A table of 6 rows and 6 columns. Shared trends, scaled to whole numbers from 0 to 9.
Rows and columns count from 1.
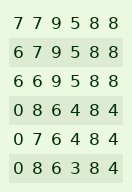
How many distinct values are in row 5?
5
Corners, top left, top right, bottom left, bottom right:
7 8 0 4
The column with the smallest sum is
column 1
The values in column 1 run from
0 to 7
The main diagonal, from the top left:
7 7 9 4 8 4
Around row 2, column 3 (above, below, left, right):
9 9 7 5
